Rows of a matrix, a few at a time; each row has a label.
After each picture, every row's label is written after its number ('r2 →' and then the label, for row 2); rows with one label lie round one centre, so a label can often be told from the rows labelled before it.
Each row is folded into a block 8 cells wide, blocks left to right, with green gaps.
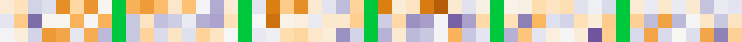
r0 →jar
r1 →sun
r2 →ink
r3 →sun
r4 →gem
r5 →gem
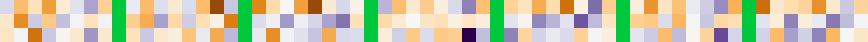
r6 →ink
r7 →jar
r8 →sun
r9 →ink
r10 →sun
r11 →ink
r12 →sun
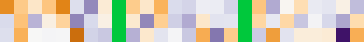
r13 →sun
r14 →gem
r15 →gem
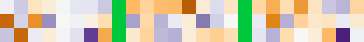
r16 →gem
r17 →sun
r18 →ink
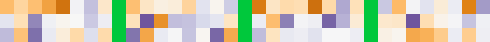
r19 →sun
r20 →gem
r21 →sun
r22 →jar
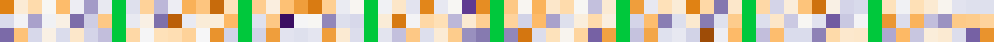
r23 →sun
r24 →jar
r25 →sun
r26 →ink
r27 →gem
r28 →sun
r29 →sun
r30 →gem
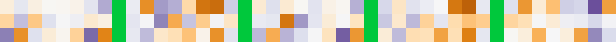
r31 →gem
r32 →jar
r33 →gem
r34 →jar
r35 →ink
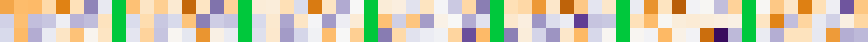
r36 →sun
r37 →sun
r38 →sun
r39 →gem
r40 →sun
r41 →ink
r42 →ink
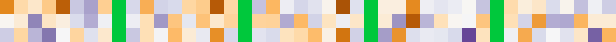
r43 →sun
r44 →jar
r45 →jar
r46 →gem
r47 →gem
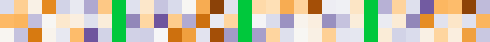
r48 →ink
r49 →jar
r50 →sun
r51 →jar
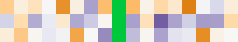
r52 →sun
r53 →sun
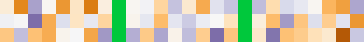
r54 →jar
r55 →gem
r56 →jar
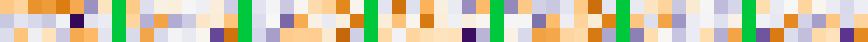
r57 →sun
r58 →gem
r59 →jar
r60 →ink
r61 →jar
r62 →gem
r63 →gem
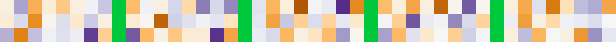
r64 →gem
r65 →gem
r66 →ink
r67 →sun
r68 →ink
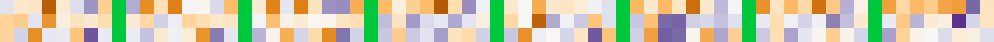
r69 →ink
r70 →ink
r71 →ink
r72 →sun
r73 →gem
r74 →sun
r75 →sun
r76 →sun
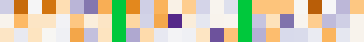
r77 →ink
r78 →gem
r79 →sun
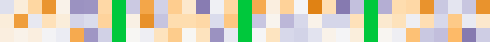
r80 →ink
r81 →ink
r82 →sun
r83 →ink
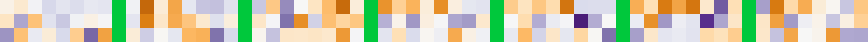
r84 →gem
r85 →ink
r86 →jar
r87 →sun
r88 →sun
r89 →sun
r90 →ink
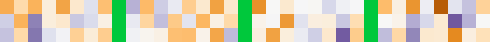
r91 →sun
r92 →jar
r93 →gem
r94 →sun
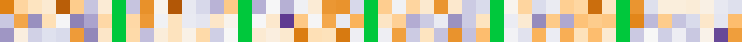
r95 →sun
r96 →ink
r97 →jar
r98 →sun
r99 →jar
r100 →gem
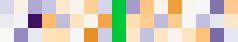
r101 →jar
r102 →ink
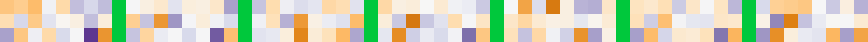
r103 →gem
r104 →gem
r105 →jar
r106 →gem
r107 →ink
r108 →gem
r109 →gem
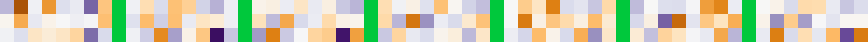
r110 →ink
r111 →ink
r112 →gem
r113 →gem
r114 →ink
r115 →jar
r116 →gem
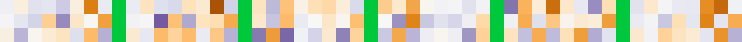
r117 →jar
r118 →jar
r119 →gem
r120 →gem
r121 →ink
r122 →jar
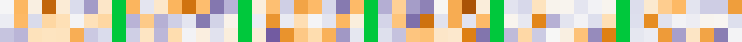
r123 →ink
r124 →sun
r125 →ink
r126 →jar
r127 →gem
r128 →ink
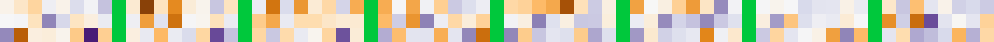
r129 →gem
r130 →ink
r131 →ink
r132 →gem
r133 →sun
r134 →sun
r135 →gem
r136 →gem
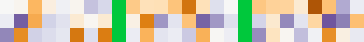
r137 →gem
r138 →sun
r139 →sun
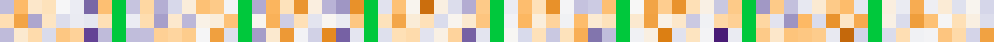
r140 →ink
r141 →jar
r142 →ink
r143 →ink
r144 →ink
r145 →ink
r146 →jar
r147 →gem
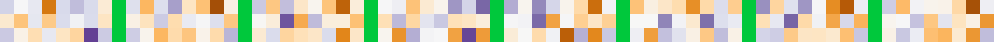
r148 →ink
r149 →jar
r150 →jar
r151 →gem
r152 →jar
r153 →sun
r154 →jar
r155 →jar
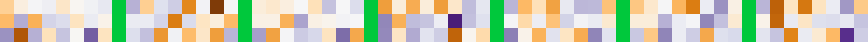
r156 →gem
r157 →jar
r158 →gem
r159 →sun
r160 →ink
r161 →sun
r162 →ink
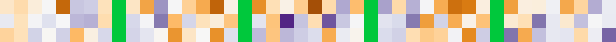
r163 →sun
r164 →jar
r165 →sun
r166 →jar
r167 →sun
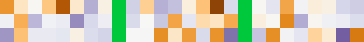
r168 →sun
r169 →jar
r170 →gem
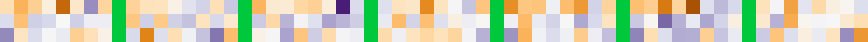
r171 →sun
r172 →gem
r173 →sun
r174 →ink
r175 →sun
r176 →sun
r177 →gem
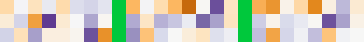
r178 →gem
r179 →sun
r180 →sun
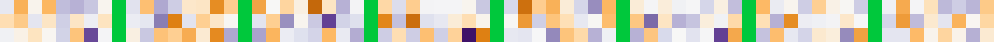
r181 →ink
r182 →jar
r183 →sun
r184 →gem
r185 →ink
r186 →gem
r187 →gem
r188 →ink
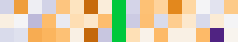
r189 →jar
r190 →ink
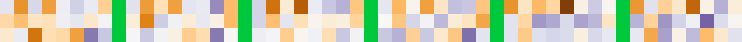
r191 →ink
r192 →ink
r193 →ink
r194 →ink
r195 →sun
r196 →sun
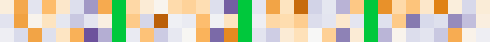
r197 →ink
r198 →gem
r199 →ink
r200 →sun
